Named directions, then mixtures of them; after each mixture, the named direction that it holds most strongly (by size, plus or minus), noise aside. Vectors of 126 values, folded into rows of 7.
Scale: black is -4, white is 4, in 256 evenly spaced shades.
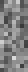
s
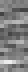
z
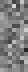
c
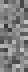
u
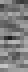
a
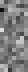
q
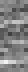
z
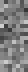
u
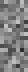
u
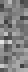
s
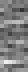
z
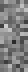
u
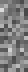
u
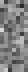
q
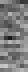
a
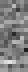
z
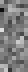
q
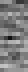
a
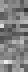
z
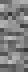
a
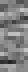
z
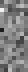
q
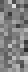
c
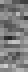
a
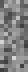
s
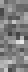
z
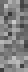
s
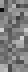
q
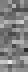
z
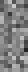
c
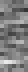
z
